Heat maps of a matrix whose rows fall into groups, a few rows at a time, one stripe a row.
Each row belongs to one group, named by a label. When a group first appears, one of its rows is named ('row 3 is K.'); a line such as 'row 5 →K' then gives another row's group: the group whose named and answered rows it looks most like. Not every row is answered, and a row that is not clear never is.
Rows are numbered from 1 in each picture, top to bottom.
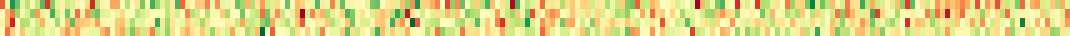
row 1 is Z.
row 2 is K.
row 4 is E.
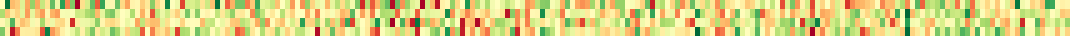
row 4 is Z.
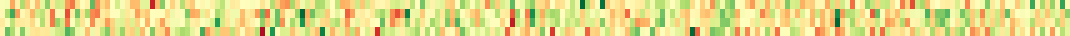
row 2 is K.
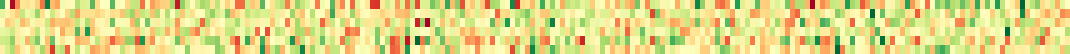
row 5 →E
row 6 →K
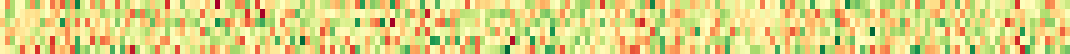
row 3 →K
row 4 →E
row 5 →K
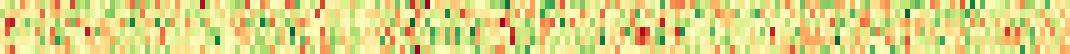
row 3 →E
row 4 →K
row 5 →K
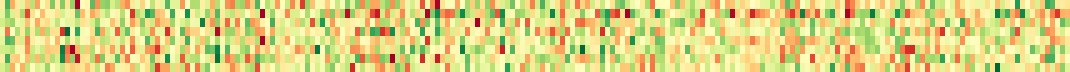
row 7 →K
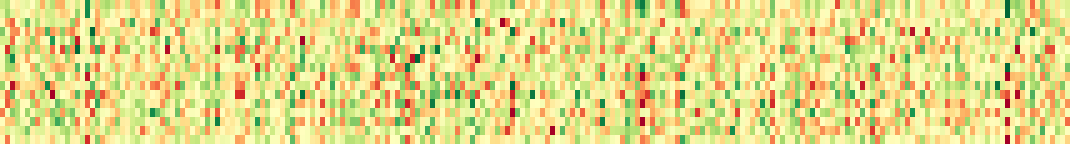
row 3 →E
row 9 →K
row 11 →K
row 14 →K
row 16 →K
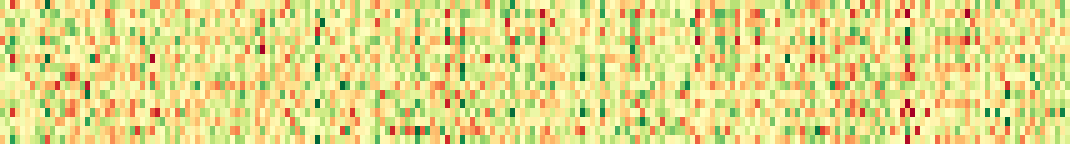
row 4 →Z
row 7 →Z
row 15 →E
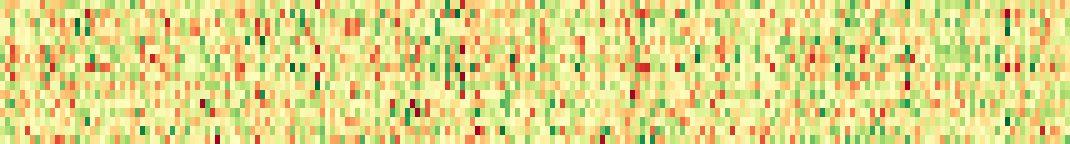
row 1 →Z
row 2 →K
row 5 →E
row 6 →Z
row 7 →Z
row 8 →K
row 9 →Z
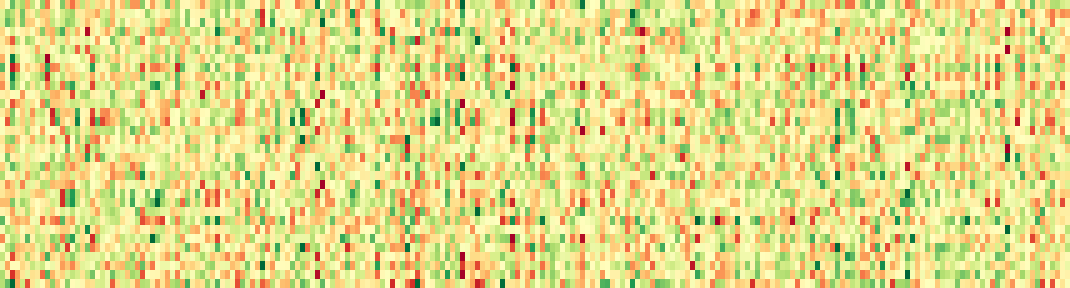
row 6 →K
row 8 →Z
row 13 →K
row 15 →Z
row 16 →K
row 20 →E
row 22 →Z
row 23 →Z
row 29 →Z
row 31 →Z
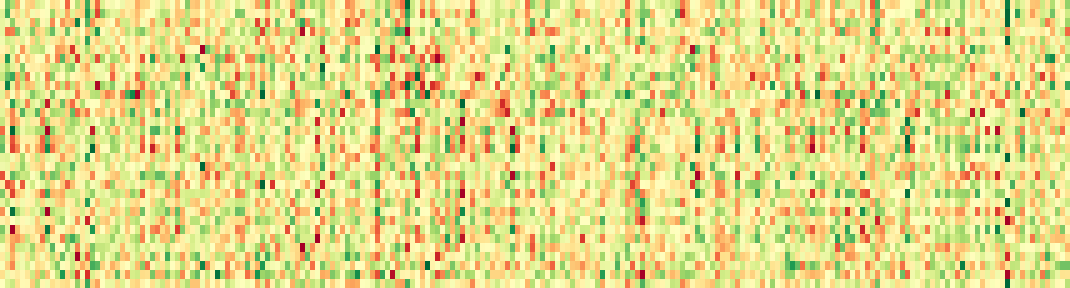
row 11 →E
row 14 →Z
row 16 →Z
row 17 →Z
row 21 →E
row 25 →K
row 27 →Z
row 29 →K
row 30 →E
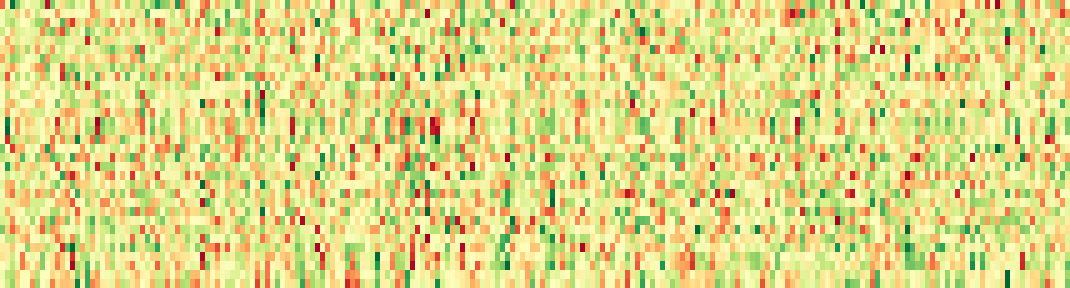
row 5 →K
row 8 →Z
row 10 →K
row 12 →E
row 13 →E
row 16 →K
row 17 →Z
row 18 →E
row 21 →E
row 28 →Z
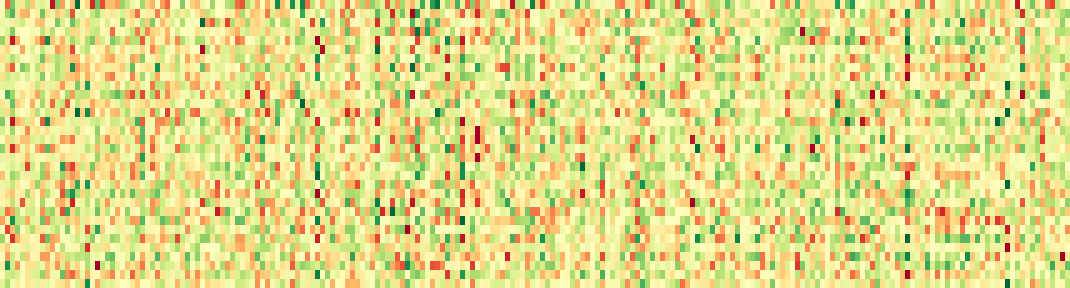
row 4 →E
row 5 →Z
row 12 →K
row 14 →Z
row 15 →E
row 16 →E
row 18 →E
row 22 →Z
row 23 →E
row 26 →K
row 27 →Z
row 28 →K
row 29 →Z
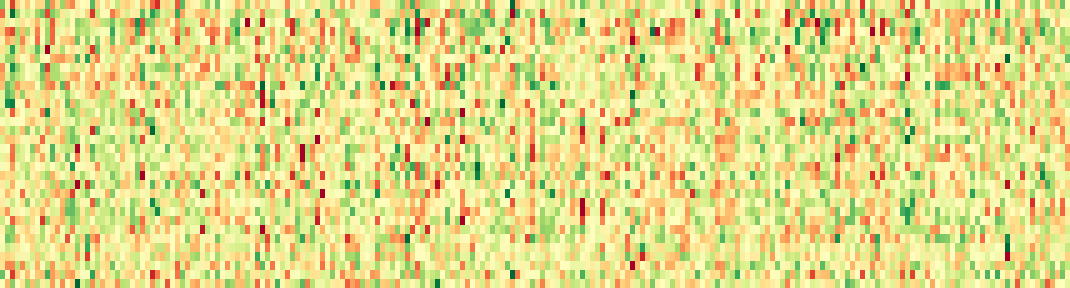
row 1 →Z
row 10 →K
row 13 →Z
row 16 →Z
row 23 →Z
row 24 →Z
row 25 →Z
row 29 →K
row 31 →Z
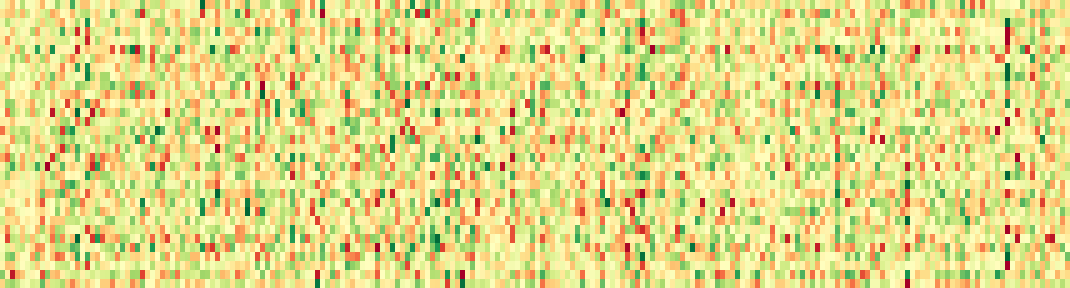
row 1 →E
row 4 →K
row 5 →K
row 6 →E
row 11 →E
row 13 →K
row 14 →K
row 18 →K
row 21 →Z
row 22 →K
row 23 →E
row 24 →E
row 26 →K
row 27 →K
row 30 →K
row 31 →Z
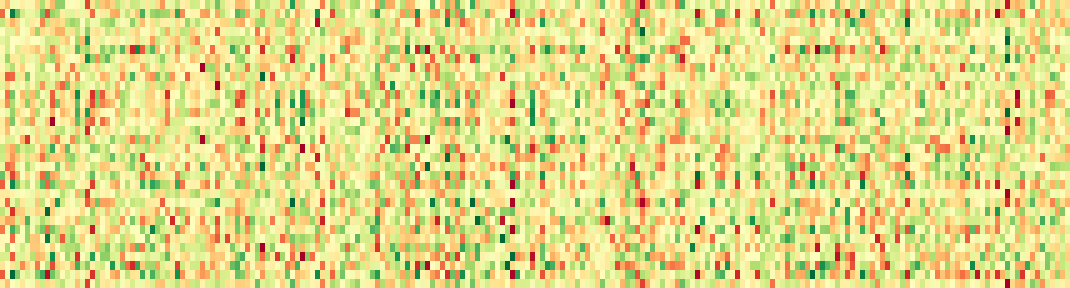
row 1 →K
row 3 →Z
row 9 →E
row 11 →K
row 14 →K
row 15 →K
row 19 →E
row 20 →Z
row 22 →K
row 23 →K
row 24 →Z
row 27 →Z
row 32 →K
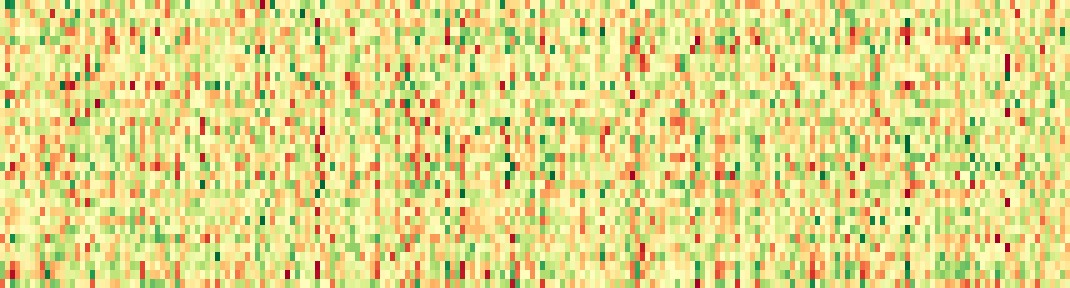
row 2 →K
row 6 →E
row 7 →K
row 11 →E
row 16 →Z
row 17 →Z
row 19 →Z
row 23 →K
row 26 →Z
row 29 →K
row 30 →Z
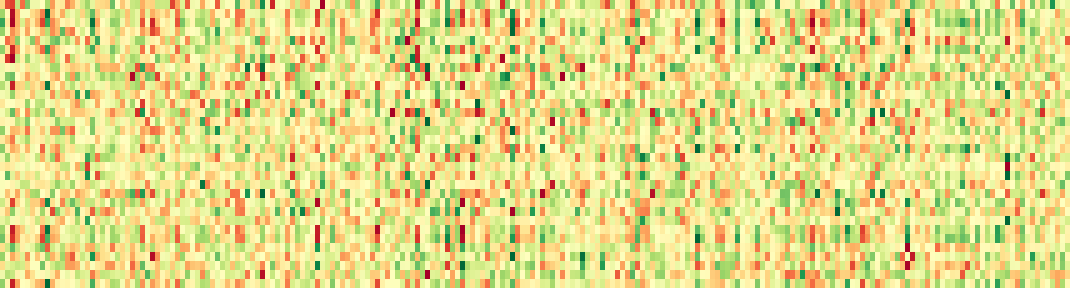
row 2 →Z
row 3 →Z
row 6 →Z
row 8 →E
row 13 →E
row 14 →E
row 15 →Z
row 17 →Z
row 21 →E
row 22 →E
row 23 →Z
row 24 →K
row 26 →Z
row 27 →Z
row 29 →Z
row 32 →Z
